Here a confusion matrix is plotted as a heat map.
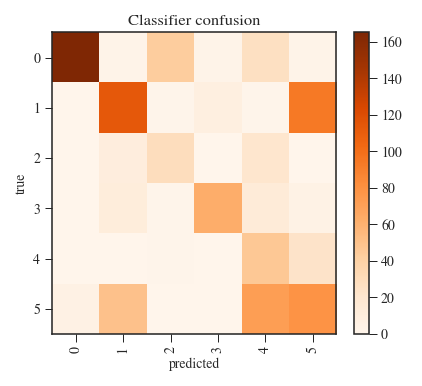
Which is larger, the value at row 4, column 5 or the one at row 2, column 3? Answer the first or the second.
the first
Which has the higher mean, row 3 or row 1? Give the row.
1
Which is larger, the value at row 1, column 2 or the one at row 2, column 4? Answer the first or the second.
the second
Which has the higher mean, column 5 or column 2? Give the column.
5
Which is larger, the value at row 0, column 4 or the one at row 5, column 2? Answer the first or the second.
the first
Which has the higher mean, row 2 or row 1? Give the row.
1
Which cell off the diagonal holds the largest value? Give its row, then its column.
1, 5
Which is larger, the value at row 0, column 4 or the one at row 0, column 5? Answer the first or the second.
the first
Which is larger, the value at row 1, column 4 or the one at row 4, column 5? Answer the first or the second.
the second
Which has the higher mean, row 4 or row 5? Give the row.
5
